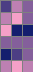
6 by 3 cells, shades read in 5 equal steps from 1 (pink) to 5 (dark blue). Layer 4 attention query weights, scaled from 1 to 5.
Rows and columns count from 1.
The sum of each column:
17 16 19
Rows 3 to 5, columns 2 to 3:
5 5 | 3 3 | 4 3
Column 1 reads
4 2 1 3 5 2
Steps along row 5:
down down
